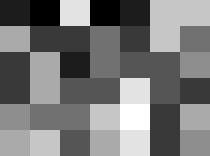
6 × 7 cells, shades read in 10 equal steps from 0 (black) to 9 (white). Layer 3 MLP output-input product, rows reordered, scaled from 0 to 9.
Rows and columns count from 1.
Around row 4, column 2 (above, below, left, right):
6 4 2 3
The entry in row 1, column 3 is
8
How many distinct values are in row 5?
6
